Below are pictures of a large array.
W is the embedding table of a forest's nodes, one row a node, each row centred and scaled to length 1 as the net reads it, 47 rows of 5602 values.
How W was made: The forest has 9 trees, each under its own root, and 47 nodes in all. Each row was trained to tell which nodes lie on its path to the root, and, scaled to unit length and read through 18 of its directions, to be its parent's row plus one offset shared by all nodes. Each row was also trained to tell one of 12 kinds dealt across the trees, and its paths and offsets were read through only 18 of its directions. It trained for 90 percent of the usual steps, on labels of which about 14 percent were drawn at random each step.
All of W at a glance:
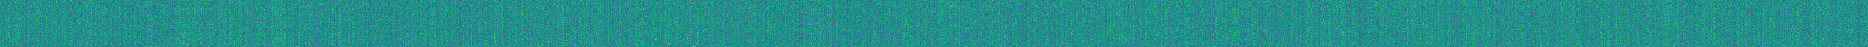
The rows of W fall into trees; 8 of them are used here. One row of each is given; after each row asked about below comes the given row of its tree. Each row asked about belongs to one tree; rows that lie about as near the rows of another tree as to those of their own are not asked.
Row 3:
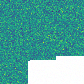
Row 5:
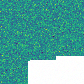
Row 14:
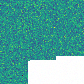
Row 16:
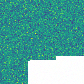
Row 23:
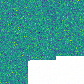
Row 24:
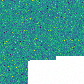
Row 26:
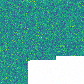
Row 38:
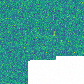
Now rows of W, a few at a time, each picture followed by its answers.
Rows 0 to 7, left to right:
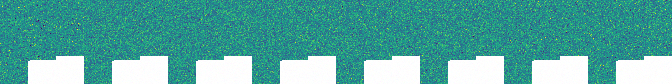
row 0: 24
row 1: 5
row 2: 3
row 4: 16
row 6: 5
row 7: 14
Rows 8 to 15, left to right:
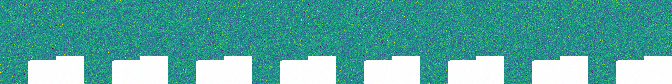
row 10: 24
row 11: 5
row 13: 23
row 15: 23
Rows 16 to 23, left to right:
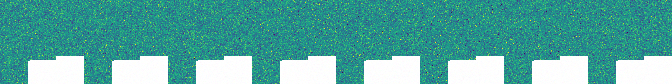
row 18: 38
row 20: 5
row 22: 24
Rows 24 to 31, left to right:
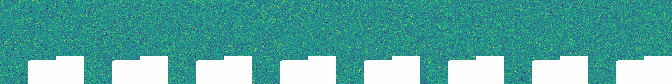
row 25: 38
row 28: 14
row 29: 5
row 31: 3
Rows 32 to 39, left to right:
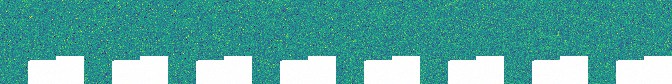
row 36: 26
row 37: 24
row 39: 14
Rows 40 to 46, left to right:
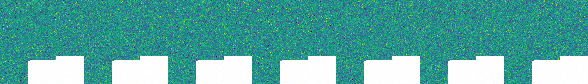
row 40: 24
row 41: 26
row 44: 24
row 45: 23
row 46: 16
